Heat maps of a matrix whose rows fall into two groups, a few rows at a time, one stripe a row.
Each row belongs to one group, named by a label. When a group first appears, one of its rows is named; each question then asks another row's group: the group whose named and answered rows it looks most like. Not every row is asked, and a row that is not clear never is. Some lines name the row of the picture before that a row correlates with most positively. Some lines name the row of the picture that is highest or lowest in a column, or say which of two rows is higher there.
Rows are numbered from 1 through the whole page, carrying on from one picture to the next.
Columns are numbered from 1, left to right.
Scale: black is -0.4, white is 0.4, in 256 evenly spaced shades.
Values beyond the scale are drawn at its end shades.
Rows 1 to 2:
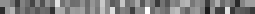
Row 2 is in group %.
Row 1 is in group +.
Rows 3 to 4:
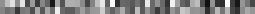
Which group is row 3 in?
%
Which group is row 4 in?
+
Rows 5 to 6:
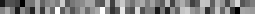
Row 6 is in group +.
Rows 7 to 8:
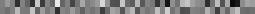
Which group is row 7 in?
+
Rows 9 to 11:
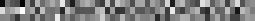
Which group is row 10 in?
%
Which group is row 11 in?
+
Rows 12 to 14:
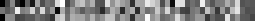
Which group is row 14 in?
%
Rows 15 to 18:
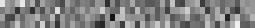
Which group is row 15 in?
%
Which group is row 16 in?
+
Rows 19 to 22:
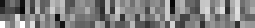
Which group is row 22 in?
%
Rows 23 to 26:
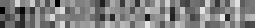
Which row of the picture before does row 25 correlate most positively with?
20
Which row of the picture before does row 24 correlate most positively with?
19
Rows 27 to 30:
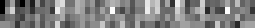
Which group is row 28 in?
%
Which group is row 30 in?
+
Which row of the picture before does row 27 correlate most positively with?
24
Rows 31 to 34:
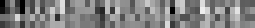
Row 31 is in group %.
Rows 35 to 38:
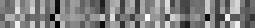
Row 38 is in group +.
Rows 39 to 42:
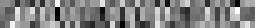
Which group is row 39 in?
+
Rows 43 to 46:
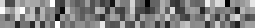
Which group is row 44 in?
%
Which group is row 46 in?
+
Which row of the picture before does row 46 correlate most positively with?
39
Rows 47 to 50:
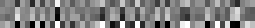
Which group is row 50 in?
+
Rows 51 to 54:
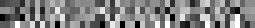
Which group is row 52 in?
+
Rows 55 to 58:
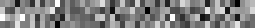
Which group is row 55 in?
+
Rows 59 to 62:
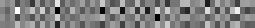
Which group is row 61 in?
+
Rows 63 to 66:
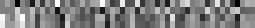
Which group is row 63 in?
+
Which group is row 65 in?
%
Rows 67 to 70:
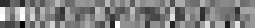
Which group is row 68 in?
%
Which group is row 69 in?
%
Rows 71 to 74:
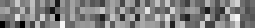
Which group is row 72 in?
%
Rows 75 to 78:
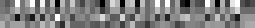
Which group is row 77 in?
+
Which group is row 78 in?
%
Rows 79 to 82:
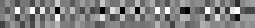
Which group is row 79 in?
+
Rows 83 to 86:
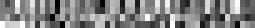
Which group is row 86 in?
%
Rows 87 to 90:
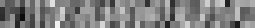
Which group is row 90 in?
+
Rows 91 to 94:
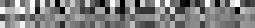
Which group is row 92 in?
%
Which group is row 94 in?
%
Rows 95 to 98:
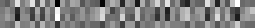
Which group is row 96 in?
+
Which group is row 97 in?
+
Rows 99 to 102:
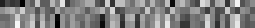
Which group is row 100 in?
%
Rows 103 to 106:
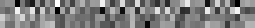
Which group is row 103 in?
+
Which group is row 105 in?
%
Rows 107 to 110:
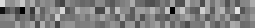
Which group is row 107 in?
%
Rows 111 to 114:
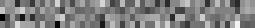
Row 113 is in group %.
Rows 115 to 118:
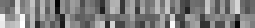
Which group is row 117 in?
%
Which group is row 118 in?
%
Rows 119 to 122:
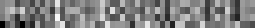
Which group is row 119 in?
+
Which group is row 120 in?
%
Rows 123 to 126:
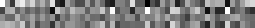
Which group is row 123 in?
%
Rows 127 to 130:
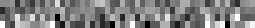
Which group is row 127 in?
+
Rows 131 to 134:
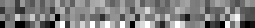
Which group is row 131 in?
+
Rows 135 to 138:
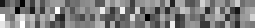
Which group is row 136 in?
+
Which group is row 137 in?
%
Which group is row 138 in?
%
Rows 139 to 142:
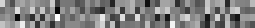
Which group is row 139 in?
%
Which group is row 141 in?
+
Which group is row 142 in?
%
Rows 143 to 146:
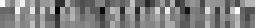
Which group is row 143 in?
%
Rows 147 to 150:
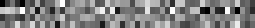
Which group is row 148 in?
%
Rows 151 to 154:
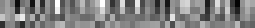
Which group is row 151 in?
+
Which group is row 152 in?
+
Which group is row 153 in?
%
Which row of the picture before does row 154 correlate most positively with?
147
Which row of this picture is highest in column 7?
153
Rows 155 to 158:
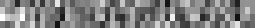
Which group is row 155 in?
+
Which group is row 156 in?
%
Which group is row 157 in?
%
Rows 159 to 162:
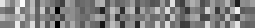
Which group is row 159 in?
%
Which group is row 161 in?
%
